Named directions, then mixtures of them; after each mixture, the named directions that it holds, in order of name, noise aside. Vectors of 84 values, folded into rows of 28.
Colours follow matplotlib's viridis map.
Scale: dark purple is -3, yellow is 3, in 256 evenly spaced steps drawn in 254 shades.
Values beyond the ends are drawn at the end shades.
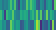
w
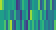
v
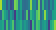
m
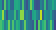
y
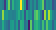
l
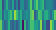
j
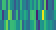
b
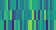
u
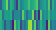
m, u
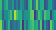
j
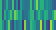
j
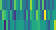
l, m, u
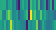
b, v, w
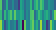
j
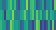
w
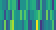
u, w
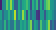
m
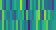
l, m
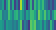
b, j, l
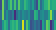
j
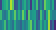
m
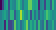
u, v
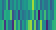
u
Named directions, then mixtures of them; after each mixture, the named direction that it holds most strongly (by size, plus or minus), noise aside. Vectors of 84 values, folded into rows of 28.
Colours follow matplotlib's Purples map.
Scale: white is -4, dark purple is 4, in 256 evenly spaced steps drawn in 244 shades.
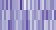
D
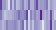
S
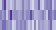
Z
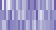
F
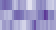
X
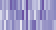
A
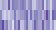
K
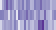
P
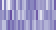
F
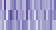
A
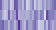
P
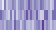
F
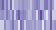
K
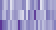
A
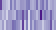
S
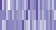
F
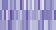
D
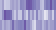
X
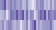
A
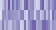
S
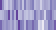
P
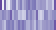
F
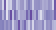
F
